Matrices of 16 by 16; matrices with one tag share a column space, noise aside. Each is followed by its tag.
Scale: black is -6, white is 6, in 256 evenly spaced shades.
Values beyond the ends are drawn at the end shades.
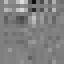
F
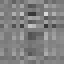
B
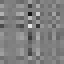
B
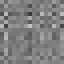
B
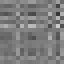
B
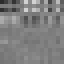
F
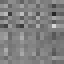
B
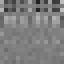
F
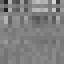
F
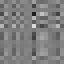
B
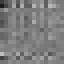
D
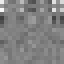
F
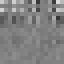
F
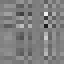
B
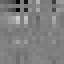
F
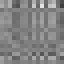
D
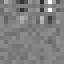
F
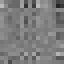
D
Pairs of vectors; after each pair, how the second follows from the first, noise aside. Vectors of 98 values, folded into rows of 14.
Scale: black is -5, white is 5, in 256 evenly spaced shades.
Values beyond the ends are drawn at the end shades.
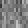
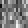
scaled up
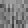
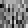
scaled up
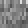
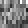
scaled up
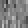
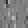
partly zeroed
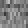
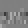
partly zeroed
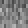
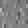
partly zeroed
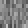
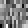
scaled up
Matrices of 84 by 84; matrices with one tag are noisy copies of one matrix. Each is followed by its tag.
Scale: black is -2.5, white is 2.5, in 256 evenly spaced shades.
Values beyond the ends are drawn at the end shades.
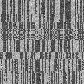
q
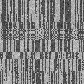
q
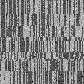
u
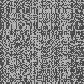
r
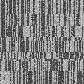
u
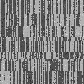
u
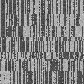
u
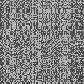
r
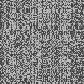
r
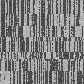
u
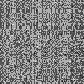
r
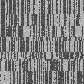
u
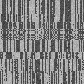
q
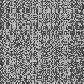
r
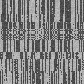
q
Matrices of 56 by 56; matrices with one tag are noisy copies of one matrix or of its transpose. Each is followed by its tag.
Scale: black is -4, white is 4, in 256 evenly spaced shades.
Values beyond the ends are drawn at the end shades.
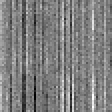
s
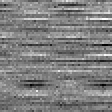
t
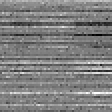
s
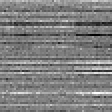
s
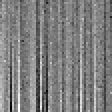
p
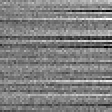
p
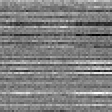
s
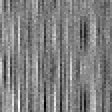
t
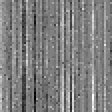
s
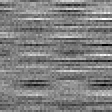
t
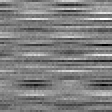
t
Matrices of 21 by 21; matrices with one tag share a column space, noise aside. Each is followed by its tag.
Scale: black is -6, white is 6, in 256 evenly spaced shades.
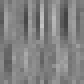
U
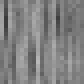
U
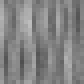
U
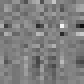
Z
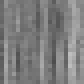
U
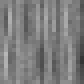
U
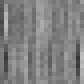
U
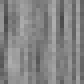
U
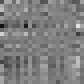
Z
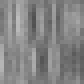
U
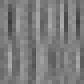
U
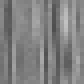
U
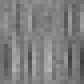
U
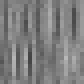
U
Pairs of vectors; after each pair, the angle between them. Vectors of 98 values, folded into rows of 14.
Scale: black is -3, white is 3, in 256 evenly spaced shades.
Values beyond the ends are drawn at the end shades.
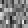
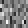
nearly parallel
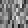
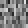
orthogonal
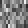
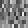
orthogonal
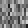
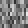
nearly parallel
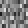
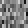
nearly opposite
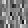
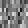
orthogonal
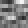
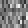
orthogonal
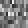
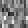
partly opposed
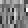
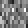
partly opposed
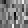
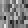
partly opposed
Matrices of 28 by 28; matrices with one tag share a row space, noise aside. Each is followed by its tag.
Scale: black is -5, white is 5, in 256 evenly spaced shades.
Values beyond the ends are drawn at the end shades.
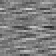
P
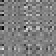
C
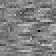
P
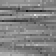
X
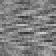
P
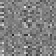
C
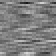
P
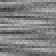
X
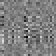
C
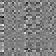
C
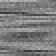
X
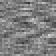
P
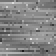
X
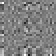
C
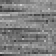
X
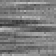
X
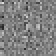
C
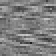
P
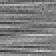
X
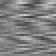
P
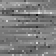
X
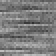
X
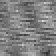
P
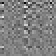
C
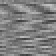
P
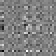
C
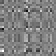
C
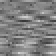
P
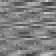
P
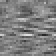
P
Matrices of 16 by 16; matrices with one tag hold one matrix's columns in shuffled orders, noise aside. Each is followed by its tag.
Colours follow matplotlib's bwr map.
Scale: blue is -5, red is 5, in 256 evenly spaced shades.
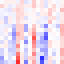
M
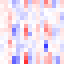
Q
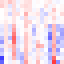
M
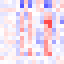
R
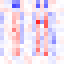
R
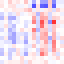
R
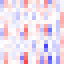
Q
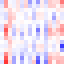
Q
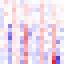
M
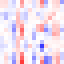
Q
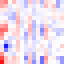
Q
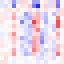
R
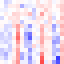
M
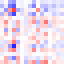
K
